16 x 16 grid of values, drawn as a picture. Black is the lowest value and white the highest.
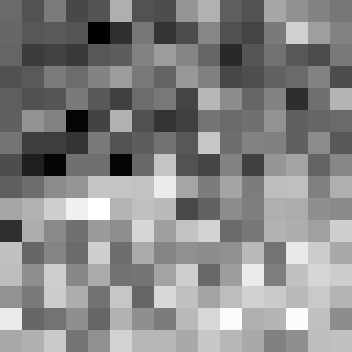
The top left is the ninth with the lowest average. The halves do not mirror each other. A horizontal seam about 50% of the way down splits the table, and the bottom part is higher.
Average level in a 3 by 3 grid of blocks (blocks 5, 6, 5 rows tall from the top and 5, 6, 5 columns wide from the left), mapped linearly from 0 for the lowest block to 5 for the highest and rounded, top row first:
0 1 1
2 2 3
3 4 5
